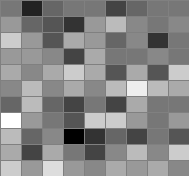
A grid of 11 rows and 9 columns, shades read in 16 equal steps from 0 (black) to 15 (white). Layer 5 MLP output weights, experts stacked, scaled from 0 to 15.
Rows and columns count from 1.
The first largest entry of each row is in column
1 6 1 5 4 7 2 1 1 9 3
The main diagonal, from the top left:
7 6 5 4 10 11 10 7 5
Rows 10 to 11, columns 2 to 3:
4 10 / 9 13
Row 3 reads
12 9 5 10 9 6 8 3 7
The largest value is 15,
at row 8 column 1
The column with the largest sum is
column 1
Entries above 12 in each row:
0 0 0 0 0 1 0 1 0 0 1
